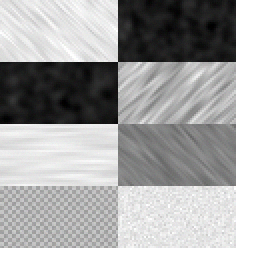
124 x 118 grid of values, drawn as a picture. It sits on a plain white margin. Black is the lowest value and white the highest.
The table splits into 4 rows of 2 panels. Panel 1,1: very high, slanting down to the right, faint in contrast. Panel 1,2: very low, blotchy, faint in contrast. Panel 2,1: very low, blotchy, faint in contrast. Panel 2,2: high, slanting up to the right. Panel 3,1: very high, streaked across, faint in contrast. Panel 3,2: middling, slanting down to the right, faint in contrast. Panel 4,1: high, checkered. Panel 4,2: very high, fine-grained, faint in contrast.
